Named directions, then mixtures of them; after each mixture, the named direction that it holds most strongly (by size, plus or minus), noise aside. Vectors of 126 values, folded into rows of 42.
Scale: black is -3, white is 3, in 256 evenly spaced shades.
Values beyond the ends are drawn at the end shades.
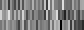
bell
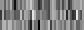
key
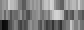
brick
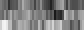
brick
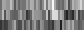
brick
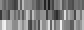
brick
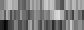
brick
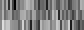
key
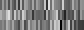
bell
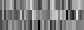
key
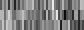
bell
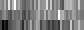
brick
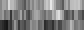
brick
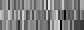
bell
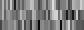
key
